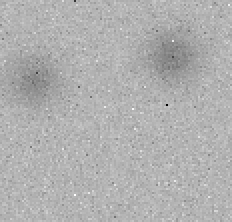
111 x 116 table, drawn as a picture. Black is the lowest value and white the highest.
Most values sit high, with a long tail of low ones. There are two dips. Overall the values sit about 70% of the way up the scale. The halves do not mirror each other.
